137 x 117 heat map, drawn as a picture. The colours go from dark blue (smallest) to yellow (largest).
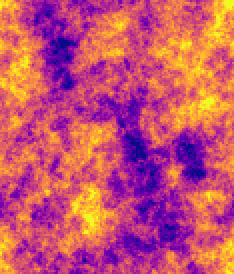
Histogram: bell-shaped. Stripes: none. Average level on the scale: 50%. Ninth with the lowest average: centre. Odd rows or columns: none. Ninth with the highest average: top right.
